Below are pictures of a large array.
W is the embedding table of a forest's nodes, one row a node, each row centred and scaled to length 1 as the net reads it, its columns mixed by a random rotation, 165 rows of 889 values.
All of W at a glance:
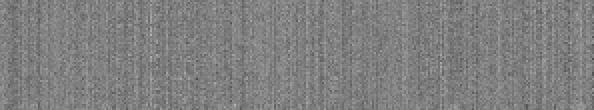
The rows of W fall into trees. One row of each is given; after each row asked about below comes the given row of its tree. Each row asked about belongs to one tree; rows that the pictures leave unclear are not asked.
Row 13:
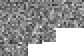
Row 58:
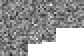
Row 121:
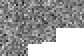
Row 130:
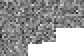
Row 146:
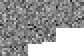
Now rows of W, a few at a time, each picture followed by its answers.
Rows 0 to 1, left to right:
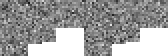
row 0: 13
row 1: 130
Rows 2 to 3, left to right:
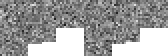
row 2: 121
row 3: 58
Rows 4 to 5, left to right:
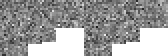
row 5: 13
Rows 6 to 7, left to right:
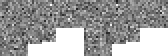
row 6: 58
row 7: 130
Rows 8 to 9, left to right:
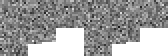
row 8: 121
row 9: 146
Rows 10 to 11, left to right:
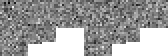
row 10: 146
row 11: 13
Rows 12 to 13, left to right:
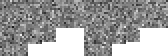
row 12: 13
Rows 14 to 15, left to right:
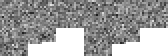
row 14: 58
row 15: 130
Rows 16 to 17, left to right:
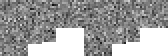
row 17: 13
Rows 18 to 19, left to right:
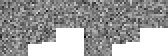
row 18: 130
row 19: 130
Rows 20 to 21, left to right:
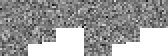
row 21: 146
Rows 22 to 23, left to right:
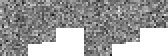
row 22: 121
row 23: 130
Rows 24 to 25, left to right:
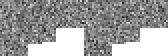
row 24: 121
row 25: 121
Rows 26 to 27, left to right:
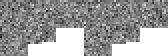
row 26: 130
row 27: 146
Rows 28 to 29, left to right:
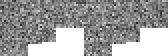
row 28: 130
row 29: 146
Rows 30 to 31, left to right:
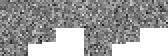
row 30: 13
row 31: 121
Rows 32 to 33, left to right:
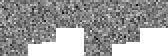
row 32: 121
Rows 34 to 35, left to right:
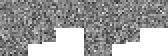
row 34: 13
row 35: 130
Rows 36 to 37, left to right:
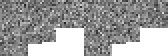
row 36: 13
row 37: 146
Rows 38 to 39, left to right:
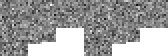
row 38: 58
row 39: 13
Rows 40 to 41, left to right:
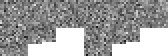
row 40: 146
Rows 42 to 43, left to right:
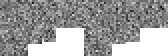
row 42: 13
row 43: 121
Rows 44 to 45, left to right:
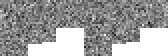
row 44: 121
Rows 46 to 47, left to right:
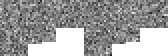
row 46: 121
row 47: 130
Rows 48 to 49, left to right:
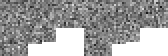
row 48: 13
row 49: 121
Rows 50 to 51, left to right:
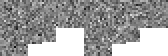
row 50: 146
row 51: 13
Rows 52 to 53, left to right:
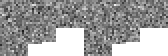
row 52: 121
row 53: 121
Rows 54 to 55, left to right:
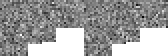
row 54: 13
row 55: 13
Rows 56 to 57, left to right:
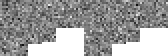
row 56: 58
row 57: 13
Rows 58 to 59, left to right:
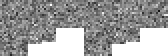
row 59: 130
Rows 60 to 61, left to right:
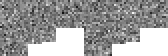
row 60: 121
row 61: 130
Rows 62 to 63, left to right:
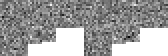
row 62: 58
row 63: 58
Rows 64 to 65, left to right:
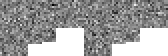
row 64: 13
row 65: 58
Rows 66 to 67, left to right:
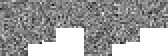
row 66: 13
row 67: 130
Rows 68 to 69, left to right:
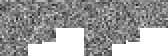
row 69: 13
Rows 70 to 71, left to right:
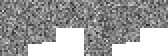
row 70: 146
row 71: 121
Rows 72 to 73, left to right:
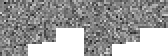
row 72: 146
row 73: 130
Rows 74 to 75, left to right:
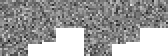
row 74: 13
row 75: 121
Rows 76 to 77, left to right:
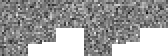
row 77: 121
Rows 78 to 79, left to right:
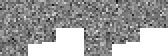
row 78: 13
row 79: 130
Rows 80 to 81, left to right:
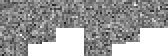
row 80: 13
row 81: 58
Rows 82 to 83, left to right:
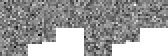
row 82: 146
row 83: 58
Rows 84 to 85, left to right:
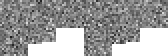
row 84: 121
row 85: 130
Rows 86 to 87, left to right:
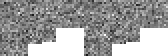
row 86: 130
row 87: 13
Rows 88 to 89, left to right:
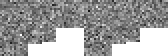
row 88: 13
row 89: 146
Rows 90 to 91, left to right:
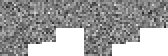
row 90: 130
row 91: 130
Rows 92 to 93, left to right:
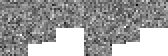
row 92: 13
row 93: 13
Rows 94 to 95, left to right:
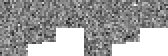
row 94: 146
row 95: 58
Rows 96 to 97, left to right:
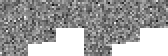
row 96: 13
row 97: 121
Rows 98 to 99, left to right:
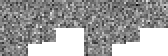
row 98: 13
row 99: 13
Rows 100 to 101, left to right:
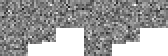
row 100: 58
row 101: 58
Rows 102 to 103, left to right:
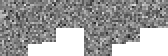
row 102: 121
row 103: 58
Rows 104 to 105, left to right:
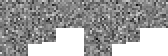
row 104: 13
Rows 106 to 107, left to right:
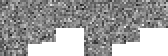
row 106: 58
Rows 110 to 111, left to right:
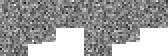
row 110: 121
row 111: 121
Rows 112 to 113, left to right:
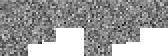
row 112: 13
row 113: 146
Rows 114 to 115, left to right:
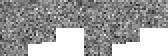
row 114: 130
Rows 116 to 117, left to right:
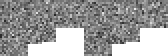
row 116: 130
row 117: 130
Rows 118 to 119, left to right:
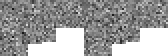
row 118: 130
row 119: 130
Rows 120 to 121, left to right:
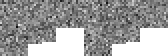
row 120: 146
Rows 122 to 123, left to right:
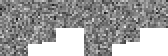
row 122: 13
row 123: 13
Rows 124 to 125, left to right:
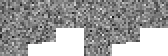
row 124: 130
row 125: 146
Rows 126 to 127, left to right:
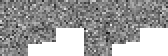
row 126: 146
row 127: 130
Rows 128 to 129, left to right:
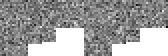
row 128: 13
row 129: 13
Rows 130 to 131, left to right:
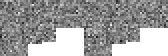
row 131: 130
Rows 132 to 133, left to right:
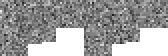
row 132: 121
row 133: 130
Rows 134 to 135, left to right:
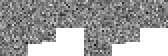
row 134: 58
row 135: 121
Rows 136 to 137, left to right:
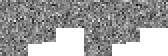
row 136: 13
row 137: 13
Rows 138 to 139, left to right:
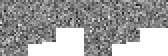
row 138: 146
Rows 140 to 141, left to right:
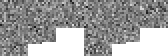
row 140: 146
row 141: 121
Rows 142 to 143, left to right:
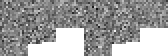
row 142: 130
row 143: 130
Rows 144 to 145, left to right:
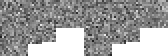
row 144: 130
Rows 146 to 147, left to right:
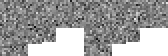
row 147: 13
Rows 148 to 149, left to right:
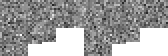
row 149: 121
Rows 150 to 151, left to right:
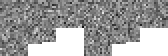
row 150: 13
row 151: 146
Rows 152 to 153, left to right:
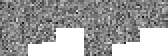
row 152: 130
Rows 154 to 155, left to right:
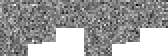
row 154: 121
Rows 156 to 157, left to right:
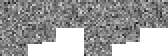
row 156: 146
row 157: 146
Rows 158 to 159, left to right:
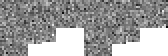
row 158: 121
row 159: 13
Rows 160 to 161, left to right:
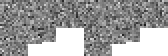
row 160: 146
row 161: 146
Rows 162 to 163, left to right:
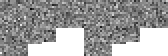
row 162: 13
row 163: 146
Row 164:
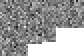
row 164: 146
